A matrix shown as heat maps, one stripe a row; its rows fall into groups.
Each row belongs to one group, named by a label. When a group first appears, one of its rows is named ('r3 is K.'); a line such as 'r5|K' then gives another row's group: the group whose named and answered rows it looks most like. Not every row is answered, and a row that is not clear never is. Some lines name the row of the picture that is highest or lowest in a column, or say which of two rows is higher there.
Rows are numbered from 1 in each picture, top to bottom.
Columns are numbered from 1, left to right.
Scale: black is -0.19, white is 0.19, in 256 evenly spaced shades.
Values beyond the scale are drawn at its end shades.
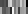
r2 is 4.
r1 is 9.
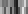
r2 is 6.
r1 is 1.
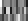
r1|6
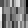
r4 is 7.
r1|9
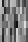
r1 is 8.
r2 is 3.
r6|4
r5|4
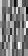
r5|4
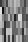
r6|3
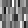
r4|6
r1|4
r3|1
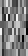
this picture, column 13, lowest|4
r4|9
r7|7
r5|4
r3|4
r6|8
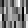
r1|9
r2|1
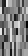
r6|9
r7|4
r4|9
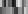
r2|1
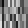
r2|8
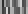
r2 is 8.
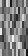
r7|3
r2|8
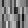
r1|4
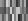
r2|9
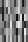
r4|3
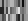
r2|9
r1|8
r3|8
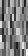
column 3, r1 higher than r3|No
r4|6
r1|8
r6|6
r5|9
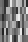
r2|7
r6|1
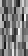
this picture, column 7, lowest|6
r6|3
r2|3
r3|1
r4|3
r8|4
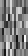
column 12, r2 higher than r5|No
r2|3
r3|4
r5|4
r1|7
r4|3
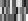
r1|3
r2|1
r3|3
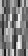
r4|9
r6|1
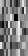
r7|6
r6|9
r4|9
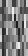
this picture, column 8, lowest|3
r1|7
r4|1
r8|8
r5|8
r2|9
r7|9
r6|8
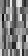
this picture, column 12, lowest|8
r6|7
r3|1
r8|6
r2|7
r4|7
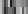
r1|6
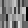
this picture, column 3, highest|4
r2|4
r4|1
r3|9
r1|8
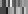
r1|7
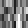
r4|3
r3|9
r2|3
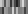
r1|6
